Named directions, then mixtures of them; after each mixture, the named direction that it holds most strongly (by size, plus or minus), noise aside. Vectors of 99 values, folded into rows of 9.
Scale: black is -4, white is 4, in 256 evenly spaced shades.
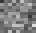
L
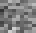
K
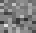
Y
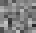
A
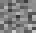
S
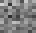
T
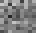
T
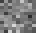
L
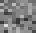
Y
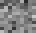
T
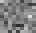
L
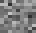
T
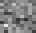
Y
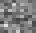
Y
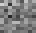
T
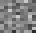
S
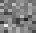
Y
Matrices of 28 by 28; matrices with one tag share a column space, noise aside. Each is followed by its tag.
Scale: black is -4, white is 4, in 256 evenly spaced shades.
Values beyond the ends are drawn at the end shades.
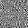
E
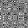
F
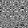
E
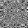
E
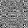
E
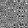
E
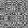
F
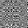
E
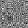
F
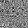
E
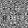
F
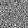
E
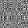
F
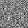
F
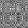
F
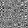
E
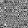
E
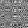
E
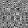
F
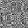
F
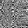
E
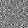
E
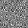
E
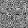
F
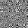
E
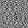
F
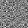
E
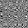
E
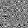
E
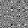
E
